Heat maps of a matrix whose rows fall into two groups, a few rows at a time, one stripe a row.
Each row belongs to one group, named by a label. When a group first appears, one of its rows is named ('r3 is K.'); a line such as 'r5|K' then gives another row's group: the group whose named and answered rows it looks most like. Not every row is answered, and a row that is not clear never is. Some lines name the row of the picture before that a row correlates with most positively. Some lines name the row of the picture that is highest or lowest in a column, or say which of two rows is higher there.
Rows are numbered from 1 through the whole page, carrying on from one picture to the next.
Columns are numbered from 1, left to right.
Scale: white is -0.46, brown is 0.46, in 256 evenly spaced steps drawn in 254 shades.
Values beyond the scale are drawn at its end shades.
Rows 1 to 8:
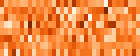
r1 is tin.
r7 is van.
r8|van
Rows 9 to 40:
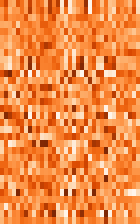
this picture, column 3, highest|19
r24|tin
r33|tin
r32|tin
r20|van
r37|tin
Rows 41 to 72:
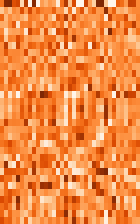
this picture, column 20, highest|60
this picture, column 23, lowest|47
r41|tin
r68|tin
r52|van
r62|tin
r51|van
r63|van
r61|van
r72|tin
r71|tin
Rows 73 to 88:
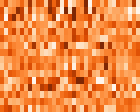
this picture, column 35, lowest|74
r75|van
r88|tin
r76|van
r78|tin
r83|van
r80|van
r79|tin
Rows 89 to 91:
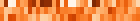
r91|van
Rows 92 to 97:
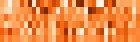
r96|tin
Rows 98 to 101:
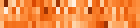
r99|van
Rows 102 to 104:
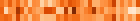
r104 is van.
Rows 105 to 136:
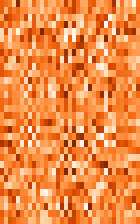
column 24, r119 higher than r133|Yes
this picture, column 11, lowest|132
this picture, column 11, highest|109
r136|van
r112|tin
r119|tin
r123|tin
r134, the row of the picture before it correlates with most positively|102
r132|van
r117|van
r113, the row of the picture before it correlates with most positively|103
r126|van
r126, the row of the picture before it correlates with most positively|102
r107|tin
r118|tin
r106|van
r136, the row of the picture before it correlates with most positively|102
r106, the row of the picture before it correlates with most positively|102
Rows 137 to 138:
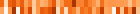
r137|van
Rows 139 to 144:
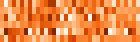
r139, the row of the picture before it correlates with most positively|138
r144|van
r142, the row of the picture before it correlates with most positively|138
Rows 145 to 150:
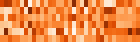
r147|van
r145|tin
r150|tin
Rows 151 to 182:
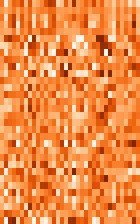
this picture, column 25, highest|156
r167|tin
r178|van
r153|van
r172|tin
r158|tin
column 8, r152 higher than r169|Yes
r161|tin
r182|van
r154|van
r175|van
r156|tin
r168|tin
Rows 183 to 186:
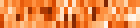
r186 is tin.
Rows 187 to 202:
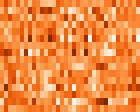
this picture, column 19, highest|194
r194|tin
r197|van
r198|van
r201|tin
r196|tin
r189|tin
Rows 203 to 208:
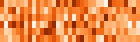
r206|van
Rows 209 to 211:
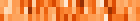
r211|tin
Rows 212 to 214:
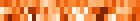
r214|tin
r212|van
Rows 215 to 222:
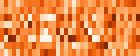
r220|van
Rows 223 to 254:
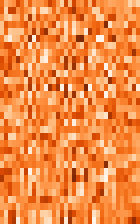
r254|van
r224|van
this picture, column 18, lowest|235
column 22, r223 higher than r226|Yes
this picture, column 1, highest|248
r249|tin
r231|van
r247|tin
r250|tin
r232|tin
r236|tin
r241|van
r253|van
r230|van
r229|tin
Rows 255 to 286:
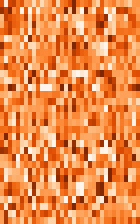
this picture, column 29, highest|274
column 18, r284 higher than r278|Yes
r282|tin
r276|tin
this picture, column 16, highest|267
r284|van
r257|tin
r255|van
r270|tin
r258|tin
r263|van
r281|tin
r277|van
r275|tin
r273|van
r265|tin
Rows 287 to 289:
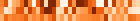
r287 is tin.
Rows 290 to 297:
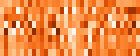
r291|van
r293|van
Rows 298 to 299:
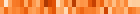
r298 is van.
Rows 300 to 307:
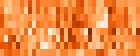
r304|van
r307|tin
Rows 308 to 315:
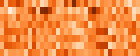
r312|tin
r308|van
